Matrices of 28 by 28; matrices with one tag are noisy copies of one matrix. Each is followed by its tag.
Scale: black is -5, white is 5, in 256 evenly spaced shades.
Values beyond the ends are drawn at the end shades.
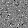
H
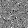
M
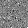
M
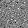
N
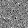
M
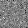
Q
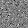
H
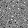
N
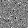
M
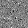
M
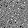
N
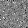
Q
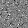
H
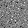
N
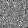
Q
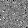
Q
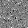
M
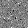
M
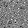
N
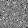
Q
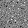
N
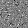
H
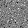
N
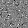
H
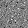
N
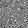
N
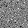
N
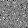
Q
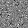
H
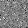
Q
